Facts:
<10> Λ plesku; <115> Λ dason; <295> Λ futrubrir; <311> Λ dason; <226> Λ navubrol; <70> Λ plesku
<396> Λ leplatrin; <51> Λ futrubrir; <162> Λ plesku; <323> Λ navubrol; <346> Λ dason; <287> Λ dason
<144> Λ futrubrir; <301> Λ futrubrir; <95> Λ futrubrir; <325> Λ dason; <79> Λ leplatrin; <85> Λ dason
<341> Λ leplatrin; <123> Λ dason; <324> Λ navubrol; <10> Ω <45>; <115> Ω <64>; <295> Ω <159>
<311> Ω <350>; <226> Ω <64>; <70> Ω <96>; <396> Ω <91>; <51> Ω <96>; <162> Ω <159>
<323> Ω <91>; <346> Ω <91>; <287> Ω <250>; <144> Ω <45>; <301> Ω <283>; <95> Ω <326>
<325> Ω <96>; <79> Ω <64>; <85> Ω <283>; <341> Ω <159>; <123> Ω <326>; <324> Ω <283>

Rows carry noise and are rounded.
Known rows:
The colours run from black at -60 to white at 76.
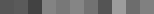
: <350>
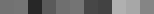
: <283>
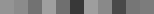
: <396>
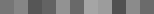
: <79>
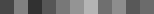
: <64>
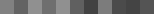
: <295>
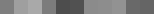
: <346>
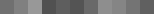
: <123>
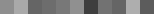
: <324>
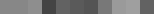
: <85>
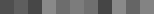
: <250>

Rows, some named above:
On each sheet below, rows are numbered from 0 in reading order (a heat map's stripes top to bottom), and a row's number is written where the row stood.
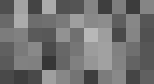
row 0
<91>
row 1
<226>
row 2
<79>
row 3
<115>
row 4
<115>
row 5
<159>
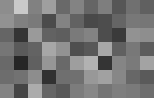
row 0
<323>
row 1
<301>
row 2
<70>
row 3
<341>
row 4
<96>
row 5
<115>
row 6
<325>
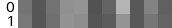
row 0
<341>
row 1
<341>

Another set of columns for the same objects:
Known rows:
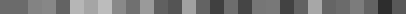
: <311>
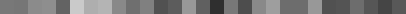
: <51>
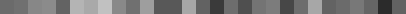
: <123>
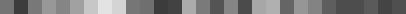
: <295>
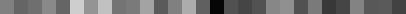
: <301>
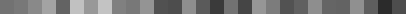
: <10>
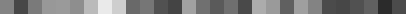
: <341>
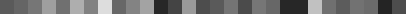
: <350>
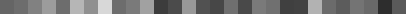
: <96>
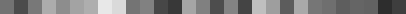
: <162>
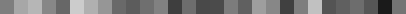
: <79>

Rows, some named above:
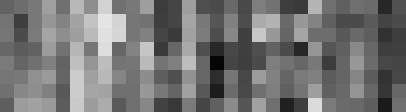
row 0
<96>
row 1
<295>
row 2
<162>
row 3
<283>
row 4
<85>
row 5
<70>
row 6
<346>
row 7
<64>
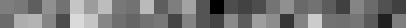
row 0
<324>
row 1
<115>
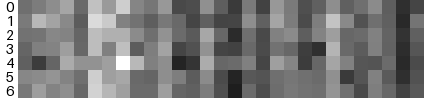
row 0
<10>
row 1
<226>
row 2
<325>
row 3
<91>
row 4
<159>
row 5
<396>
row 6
<323>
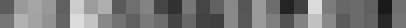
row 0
<64>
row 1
<226>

